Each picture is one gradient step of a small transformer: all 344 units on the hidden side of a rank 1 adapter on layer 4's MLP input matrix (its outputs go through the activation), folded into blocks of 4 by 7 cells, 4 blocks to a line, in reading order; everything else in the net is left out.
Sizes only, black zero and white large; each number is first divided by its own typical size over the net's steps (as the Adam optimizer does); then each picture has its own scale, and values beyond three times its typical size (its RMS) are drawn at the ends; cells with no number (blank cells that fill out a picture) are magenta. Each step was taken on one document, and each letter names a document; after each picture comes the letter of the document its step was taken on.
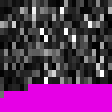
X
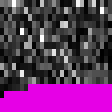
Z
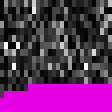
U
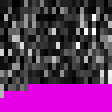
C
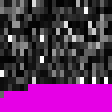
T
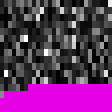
Z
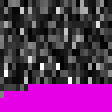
U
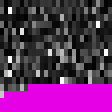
X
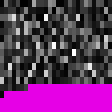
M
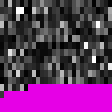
U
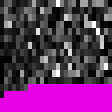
Z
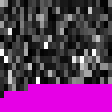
C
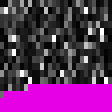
T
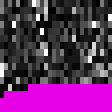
X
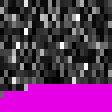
M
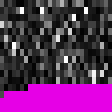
T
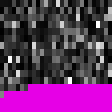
U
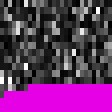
C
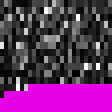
M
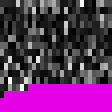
U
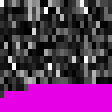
X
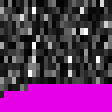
M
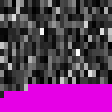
M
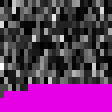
Z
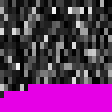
C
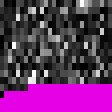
X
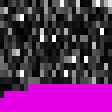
T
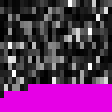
M
